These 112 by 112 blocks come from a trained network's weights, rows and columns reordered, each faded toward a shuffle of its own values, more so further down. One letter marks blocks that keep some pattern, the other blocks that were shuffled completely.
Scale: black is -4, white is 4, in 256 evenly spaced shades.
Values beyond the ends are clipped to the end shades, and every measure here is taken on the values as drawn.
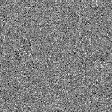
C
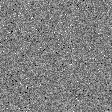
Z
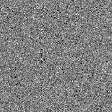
C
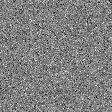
Z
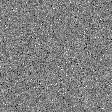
Z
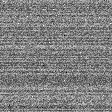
C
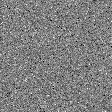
Z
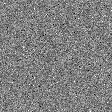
Z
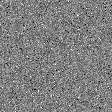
Z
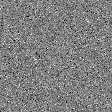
Z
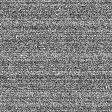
C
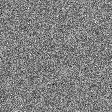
Z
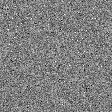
C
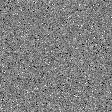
Z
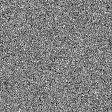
C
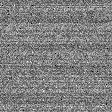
C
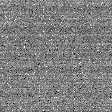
C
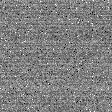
C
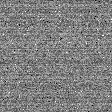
C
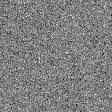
Z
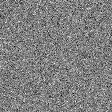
Z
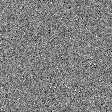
Z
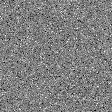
Z
